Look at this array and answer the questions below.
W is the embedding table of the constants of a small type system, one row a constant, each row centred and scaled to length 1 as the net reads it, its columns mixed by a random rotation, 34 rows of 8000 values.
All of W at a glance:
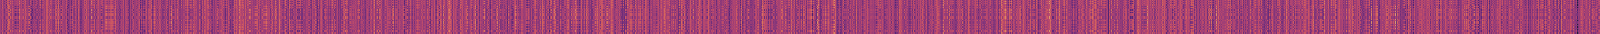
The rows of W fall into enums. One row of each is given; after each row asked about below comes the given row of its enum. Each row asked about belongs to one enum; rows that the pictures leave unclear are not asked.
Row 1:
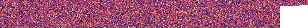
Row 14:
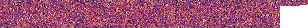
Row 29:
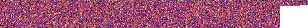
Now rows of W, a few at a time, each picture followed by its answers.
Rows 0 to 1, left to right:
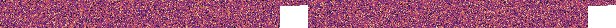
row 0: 29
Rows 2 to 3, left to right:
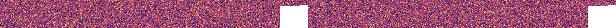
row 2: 29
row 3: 1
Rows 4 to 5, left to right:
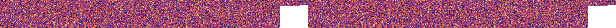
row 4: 29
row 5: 29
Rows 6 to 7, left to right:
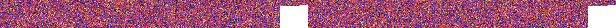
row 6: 14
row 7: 29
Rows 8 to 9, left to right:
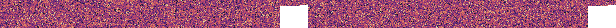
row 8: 14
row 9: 1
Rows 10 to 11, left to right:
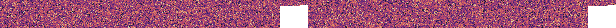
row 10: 1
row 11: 14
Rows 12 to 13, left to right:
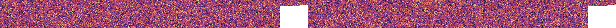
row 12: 1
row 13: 14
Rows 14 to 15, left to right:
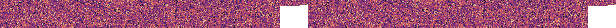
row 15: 14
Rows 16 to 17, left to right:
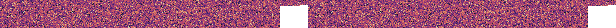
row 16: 1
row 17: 1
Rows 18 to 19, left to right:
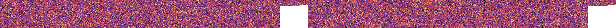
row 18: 1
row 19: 14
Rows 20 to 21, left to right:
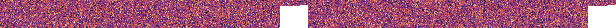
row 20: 29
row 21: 14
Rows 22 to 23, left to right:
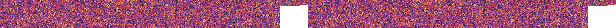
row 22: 14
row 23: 14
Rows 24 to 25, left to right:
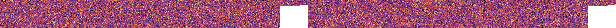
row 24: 29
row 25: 14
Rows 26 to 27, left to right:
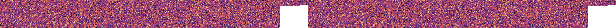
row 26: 29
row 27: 29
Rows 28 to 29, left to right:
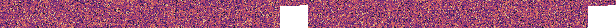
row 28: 14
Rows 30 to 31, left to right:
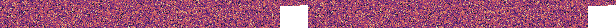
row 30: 1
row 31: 1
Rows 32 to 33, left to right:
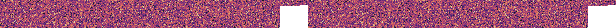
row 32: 29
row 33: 29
